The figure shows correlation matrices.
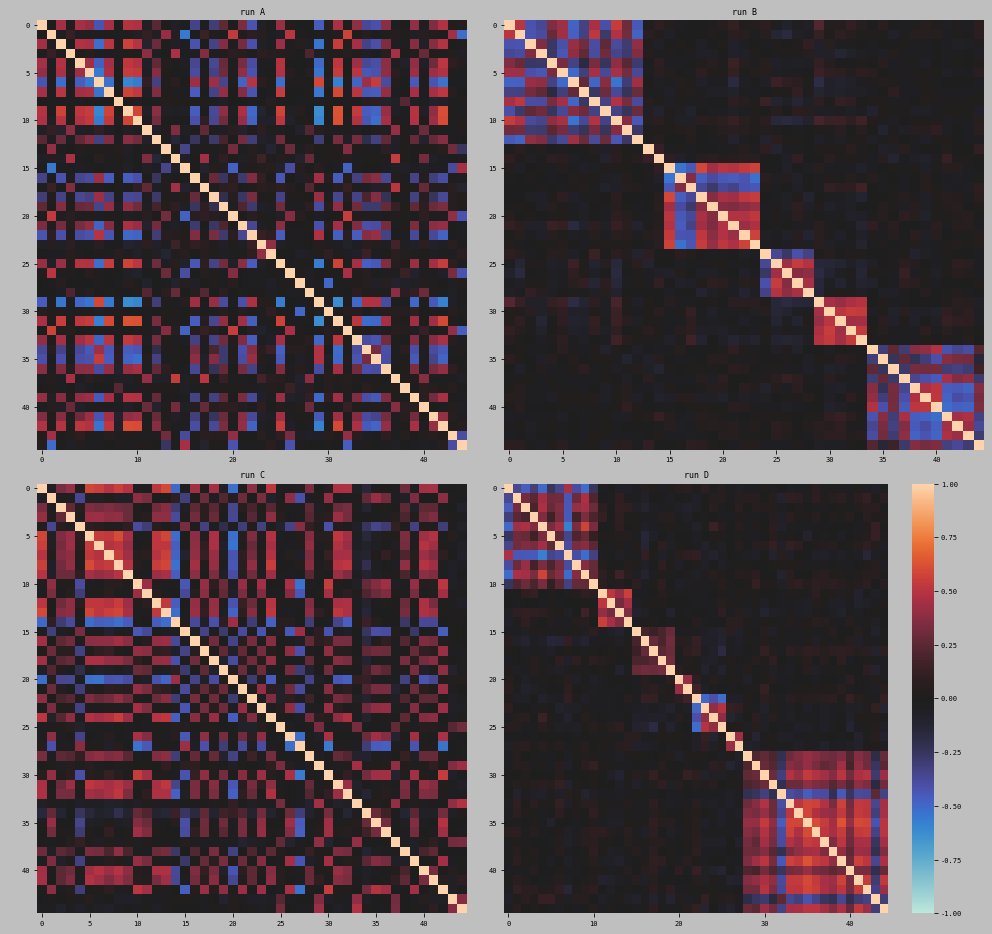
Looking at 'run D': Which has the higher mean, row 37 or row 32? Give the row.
37
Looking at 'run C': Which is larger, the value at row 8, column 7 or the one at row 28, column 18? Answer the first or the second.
the first
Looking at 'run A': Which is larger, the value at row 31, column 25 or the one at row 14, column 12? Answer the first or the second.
the first
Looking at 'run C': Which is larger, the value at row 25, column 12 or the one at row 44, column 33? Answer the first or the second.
the second
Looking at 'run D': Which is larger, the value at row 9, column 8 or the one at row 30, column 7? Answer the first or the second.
the first
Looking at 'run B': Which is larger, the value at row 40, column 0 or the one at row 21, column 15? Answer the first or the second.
the second
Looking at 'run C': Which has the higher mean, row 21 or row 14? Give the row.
21
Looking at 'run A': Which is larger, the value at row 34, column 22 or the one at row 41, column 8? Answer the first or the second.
the first
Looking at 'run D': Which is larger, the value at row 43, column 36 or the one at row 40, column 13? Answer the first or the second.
the second
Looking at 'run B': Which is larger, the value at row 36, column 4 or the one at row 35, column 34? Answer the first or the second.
the first
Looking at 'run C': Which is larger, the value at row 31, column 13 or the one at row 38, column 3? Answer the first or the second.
the first
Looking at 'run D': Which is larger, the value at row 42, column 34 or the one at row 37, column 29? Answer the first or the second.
the first
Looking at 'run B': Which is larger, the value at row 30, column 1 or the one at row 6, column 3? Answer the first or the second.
the second
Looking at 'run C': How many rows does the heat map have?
45
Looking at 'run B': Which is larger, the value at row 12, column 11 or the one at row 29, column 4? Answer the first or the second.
the second
